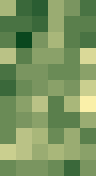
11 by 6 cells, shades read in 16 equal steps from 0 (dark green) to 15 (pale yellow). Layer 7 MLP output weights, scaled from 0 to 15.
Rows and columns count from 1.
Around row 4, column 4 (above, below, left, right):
10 6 8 6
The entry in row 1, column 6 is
4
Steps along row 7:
up up down up up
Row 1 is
10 3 2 9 7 4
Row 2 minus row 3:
-1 4 -4 -1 0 1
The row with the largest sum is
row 10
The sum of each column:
73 69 79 82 72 90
